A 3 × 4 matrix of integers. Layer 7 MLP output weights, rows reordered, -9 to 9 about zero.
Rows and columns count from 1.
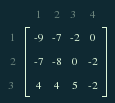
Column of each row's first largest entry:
4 3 3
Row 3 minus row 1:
13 11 7 -2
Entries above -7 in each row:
2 2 4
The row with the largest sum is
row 3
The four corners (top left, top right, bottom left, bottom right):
-9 0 4 -2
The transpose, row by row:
-9 -7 4 | -7 -8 4 | -2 0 5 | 0 -2 -2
